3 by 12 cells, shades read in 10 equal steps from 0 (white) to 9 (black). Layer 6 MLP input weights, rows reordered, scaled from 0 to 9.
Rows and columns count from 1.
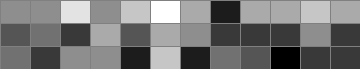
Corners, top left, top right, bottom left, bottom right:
4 3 5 7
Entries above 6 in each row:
1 5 6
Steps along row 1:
same down up down down up up down same down up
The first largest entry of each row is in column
8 3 10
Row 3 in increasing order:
2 4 4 5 5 6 7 7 7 8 8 9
